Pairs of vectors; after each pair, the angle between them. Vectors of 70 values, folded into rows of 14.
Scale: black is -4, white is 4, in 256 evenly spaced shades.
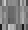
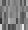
nearly opposite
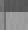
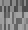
partly aligned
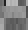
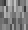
partly aligned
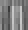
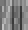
nearly opposite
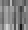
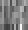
nearly opposite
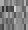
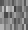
nearly opposite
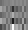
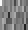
orthogonal
